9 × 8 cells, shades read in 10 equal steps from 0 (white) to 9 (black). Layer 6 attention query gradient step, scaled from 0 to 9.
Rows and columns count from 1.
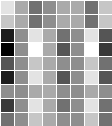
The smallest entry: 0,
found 2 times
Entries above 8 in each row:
0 0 0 1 0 0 0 0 0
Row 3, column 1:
8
